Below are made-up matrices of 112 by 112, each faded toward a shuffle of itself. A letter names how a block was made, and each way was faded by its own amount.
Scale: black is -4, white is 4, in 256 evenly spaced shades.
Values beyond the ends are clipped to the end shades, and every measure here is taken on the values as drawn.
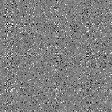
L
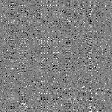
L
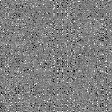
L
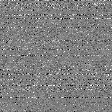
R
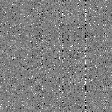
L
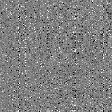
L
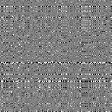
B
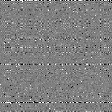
B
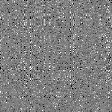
L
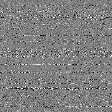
R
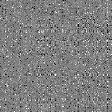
L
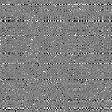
B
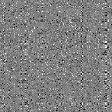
L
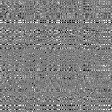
B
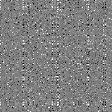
L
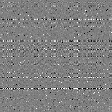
B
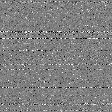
R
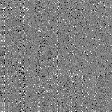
L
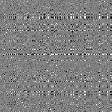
B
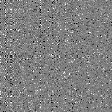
L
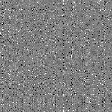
L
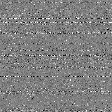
R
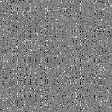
L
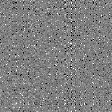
L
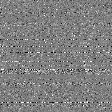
R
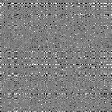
B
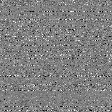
R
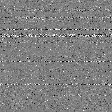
R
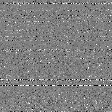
R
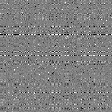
B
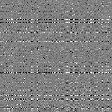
B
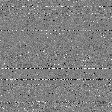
R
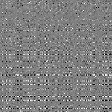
B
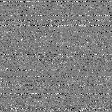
R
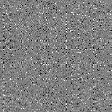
L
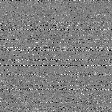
R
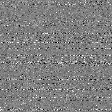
R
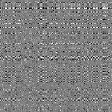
B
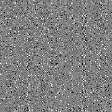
L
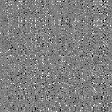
L
